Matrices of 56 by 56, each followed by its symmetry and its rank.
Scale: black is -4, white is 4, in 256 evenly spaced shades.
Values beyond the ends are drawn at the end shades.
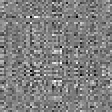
neither, rank five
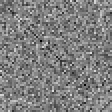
symmetric, full rank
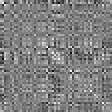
symmetric, rank three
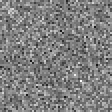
symmetric, full rank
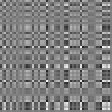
symmetric, rank one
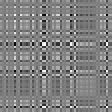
symmetric, rank one
